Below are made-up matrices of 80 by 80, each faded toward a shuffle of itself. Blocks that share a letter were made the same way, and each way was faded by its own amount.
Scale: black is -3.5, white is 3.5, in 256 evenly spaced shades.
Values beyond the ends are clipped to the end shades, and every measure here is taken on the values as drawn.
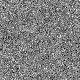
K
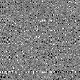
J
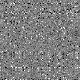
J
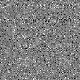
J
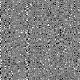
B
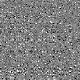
J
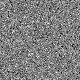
K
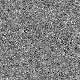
K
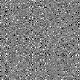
B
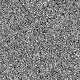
K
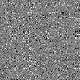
J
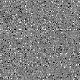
J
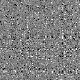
J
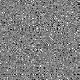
J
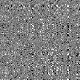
B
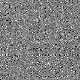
J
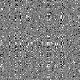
B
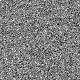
K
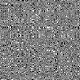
B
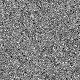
K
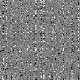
B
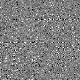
J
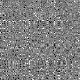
B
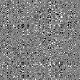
B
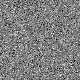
K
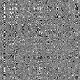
B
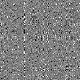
B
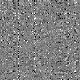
B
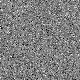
K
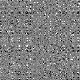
B
